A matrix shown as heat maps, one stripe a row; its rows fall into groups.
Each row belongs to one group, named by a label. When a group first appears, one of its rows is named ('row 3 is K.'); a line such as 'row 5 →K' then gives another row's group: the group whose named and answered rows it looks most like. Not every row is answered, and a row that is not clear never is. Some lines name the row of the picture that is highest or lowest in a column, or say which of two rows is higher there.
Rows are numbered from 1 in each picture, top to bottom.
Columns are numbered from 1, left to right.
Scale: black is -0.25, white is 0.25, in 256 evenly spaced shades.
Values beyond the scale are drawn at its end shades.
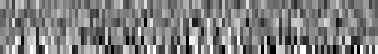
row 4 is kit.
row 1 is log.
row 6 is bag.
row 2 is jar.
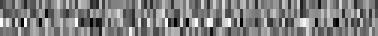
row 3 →kit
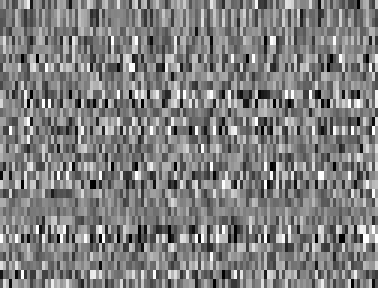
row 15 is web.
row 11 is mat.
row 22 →web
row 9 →mat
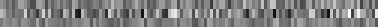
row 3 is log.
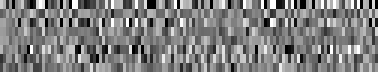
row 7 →jar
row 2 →bag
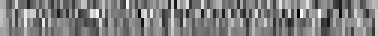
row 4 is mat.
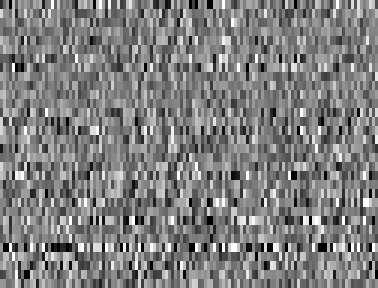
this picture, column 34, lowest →32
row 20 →log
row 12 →log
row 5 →kit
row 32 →kit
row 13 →bag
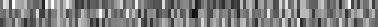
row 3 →jar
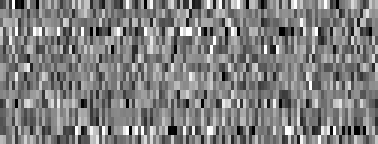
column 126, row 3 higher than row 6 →No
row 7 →mat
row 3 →bag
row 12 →kit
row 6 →bag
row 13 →jar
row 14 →jar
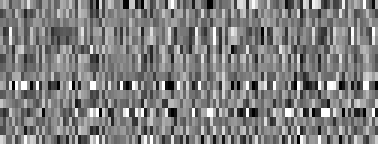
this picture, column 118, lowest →10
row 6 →log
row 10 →log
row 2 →jar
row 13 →mat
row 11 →jar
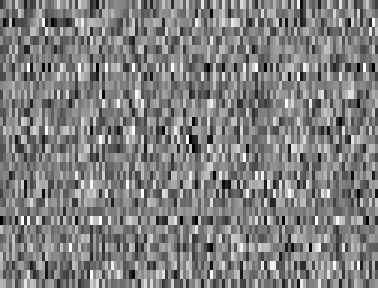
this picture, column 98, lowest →28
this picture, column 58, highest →8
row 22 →mat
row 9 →jar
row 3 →web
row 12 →mat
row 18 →jar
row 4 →bag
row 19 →mat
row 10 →web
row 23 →bag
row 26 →kit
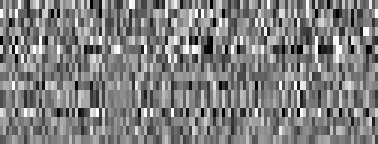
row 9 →mat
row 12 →jar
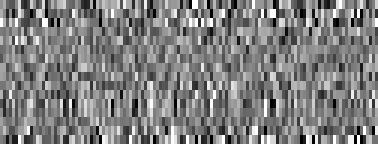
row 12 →bag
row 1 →log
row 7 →bag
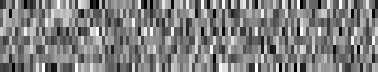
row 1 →jar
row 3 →bag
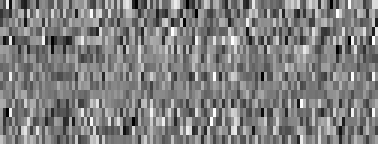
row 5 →web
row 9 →web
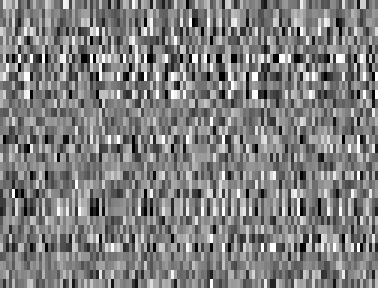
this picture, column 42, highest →7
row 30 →log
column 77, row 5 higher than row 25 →No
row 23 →jar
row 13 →web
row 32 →bag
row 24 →jar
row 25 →bag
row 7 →log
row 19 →log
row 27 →mat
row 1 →bag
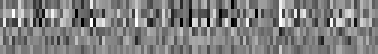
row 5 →web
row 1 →log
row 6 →log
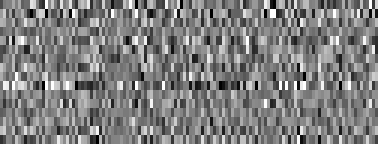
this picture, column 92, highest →2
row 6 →mat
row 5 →log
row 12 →bag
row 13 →jar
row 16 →jar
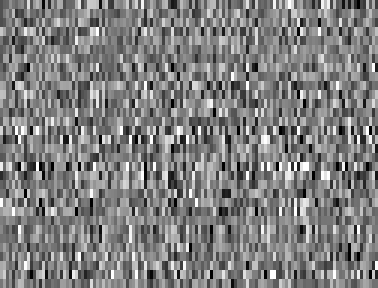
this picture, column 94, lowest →15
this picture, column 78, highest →9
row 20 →mat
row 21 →mat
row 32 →log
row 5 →web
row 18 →jar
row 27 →bag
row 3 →jar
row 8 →mat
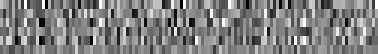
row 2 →bag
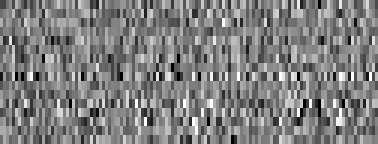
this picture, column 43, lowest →3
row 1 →jar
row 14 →log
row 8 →mat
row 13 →jar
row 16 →log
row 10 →jar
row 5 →web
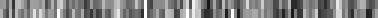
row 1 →log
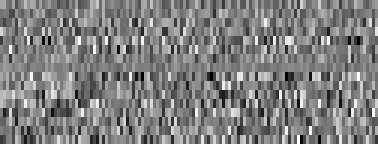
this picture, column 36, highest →5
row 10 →kit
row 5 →mat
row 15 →mat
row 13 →web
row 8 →bag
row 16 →jar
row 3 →bag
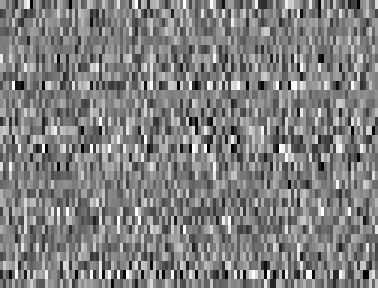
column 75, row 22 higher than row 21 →No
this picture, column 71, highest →1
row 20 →web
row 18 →mat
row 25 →kit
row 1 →mat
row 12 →log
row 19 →web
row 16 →log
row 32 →bag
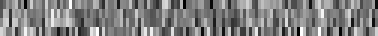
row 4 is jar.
